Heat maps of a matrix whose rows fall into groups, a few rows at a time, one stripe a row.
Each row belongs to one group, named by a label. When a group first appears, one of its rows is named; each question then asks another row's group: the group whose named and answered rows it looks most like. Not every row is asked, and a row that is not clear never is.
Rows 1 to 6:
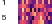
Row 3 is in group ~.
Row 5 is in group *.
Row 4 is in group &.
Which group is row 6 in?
&
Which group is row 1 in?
*
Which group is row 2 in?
&
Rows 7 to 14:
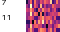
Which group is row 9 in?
&
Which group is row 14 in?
&
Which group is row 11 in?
&
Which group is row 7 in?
*
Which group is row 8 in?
~
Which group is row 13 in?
~
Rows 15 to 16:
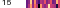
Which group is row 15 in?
*
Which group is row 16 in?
~
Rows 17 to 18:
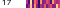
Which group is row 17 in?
~
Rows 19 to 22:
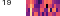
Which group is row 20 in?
&
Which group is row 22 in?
~
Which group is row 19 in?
&
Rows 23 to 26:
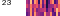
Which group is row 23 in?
~
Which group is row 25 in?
*
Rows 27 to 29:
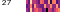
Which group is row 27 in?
~
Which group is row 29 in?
~
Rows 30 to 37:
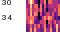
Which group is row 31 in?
~
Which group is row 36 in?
*
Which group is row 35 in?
&
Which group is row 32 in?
~
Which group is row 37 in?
*
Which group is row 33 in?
~
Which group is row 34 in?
&
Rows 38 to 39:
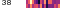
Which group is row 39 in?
~
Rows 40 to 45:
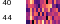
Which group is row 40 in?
&
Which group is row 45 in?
*
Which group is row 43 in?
~
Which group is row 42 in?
*
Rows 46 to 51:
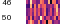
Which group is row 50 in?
~
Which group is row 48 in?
*
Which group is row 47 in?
*
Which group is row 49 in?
*
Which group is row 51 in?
&
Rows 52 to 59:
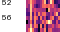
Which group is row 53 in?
&
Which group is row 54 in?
~
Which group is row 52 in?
&
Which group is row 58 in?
~
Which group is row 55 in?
*
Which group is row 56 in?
~
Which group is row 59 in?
&
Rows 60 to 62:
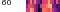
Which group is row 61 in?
&
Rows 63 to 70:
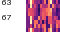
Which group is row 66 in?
&
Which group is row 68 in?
~
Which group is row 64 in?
~
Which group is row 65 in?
&
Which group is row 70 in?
&
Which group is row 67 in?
&
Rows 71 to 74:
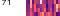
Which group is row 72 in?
*
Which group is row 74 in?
&
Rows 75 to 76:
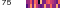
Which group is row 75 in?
~
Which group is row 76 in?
*
